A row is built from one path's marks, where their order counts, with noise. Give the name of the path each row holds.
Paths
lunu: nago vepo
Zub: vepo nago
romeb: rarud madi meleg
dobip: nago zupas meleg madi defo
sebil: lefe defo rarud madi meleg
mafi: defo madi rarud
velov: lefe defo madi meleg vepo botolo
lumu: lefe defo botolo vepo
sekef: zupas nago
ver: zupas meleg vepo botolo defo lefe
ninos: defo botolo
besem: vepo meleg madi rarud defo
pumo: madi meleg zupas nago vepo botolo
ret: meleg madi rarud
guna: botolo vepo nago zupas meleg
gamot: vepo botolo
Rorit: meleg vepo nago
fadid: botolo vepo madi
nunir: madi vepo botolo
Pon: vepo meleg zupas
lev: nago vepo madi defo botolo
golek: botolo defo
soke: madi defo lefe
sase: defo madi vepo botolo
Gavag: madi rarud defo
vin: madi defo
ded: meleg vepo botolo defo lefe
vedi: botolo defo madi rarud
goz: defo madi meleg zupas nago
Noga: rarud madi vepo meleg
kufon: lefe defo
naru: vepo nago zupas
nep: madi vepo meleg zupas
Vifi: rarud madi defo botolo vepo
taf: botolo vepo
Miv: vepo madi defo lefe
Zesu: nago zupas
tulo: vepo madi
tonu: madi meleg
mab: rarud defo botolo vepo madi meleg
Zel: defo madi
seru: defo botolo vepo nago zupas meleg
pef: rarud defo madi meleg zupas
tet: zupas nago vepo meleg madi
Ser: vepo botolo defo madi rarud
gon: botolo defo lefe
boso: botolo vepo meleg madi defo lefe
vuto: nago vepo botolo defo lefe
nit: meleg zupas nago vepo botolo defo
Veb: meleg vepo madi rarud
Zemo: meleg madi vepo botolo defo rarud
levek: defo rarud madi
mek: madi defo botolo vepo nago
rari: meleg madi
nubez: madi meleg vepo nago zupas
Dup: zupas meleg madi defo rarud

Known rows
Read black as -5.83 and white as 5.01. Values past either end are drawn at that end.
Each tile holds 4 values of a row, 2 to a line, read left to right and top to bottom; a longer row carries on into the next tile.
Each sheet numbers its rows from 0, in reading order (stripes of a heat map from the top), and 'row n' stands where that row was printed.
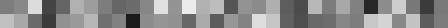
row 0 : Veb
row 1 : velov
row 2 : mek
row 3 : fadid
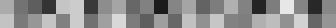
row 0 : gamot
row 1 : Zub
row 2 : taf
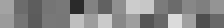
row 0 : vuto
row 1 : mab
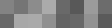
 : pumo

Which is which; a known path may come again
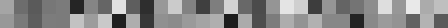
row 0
vuto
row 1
tet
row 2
ver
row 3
velov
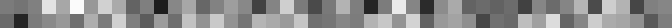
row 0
kufon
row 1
Zub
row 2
boso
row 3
taf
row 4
lunu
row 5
vedi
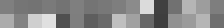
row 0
nunir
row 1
Veb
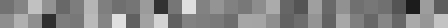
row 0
rari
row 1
Miv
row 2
pumo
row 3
lev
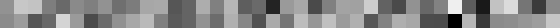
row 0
mab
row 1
tonu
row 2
naru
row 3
Noga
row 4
sekef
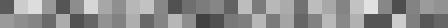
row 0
levek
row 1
Vifi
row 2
ninos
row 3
pef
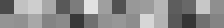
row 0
mafi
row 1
vin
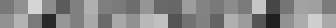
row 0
ret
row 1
nep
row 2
Rorit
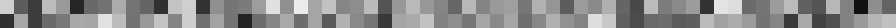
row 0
Zesu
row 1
gamot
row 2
sebil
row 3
ded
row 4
seru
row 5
mek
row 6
gon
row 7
dobip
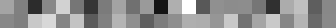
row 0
fadid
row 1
Pon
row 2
Ser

